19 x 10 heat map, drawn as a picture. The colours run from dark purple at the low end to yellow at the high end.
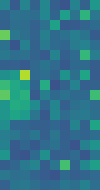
Ninth with the highest average: middle left. Calmest part: bottom left. Average level on the scale: 40%. Odd patch: higher, in the middle left. Histogram: skewed, a long tail of high values.
